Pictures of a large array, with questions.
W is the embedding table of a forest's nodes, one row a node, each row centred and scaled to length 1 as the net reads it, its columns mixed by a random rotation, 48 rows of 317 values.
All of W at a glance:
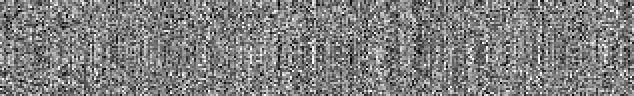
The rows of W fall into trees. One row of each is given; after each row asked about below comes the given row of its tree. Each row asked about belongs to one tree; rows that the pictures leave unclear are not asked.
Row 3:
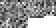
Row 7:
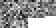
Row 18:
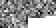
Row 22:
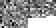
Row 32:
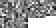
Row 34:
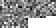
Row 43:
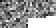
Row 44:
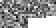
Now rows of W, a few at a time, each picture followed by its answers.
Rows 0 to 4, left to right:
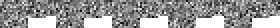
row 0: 34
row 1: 34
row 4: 32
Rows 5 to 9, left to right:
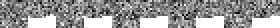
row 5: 3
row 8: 7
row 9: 18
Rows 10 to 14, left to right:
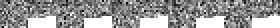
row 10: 22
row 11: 43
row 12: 22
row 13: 43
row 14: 3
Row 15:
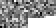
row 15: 18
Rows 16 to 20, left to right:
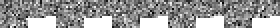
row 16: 7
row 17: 34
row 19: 3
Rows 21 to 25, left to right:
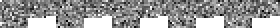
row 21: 44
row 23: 34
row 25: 34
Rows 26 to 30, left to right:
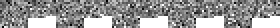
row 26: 22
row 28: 34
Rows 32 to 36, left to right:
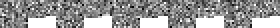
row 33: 3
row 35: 22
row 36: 43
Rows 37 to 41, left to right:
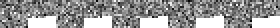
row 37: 43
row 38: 44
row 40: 3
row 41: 32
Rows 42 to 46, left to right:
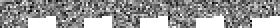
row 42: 34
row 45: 22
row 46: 43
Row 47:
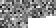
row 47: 18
